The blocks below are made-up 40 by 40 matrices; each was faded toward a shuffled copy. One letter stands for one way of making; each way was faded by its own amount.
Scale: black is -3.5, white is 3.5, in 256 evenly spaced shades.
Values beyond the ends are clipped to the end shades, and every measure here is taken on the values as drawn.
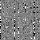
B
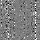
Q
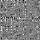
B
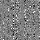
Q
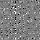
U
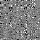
U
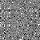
U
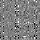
B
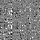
U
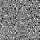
U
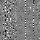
Q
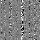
Q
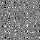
B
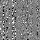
Q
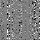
Q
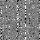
B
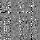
B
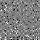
U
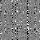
B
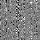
Q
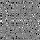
U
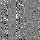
Q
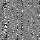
Q
